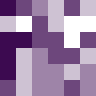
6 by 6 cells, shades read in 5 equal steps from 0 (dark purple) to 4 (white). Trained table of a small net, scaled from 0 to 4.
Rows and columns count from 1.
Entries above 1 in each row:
3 5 1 3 5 4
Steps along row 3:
same up same up down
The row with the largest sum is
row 2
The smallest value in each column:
0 0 1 1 1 1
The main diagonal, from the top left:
0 4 1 1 3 2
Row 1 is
0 1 2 3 1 3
